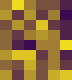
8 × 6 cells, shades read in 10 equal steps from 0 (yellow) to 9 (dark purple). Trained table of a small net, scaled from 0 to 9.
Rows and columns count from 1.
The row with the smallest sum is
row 8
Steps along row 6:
down same up down up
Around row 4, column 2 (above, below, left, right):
3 8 5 4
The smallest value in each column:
3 0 1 1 2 0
